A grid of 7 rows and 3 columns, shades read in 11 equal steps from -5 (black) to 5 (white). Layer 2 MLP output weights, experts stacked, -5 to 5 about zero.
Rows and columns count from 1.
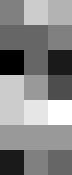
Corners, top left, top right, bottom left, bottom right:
0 2 -4 -1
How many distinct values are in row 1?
3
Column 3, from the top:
2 0 -4 -2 5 1 -1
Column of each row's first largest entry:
2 3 2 1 3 1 2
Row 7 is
-4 0 -1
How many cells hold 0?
3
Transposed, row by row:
0 -1 -5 3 3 1 -4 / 3 -1 -1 1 4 1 0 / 2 0 -4 -2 5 1 -1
